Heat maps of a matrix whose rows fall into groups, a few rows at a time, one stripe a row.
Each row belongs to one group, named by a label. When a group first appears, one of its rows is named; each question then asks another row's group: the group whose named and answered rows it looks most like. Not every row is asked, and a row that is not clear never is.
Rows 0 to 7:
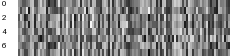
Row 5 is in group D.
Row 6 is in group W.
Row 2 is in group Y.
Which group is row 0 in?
W
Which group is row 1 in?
W
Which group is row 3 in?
Y
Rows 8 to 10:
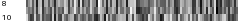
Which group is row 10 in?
D
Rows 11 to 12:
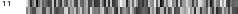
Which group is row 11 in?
D
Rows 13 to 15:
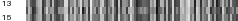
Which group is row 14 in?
Y
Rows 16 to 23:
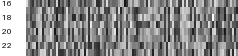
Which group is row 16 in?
D
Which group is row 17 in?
W
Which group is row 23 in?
D
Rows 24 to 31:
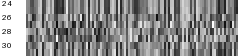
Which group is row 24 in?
W
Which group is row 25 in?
W
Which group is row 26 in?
Y
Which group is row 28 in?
D
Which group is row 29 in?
D
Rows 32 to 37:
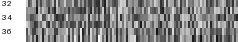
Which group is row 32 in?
D
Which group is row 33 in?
D
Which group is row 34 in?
W
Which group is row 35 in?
D
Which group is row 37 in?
Y
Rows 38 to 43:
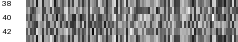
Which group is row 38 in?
Y
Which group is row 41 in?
D
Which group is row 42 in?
Y
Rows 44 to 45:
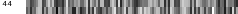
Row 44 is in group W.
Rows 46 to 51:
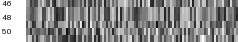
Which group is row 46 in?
D
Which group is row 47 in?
W
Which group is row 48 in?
W
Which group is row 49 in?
Y
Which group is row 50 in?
D
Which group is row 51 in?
D
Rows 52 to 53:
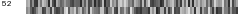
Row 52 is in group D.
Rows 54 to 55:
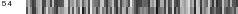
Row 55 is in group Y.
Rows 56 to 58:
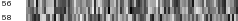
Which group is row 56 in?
W
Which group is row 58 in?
D
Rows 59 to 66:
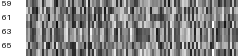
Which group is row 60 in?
D
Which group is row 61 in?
D
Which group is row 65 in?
D
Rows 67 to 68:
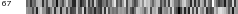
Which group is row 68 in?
D
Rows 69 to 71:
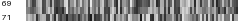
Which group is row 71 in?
D
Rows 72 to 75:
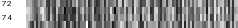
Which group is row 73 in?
D
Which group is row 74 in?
D
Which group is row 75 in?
D
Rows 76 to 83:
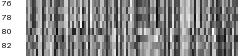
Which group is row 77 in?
Y
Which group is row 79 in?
Y
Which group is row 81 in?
W
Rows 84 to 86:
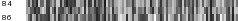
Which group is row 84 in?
D
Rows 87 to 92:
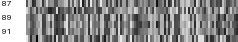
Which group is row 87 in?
Y
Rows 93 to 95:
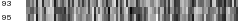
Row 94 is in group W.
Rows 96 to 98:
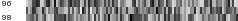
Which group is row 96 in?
D
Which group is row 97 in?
Y
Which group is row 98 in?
W
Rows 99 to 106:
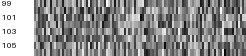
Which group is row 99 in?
Y
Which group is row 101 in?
D
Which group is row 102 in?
D
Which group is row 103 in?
W
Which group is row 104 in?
D
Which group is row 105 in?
Y
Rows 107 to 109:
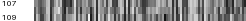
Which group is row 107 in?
W
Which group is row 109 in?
Y
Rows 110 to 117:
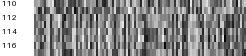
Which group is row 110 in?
D
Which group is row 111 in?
D
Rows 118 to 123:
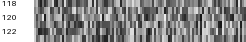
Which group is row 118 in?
D
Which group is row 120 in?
W
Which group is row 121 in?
D
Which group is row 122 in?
D
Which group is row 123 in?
D
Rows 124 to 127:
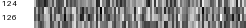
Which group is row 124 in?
D
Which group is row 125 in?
Y
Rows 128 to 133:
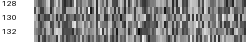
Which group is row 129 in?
Y
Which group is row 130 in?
D
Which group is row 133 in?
D
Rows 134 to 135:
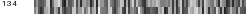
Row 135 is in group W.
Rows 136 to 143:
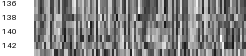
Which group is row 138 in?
W
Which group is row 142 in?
W
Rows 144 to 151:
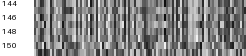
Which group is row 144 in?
Y
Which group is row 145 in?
W
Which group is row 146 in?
Y
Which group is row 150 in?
W
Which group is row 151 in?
D
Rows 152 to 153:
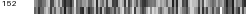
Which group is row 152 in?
W
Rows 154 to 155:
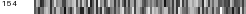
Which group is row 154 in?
Y
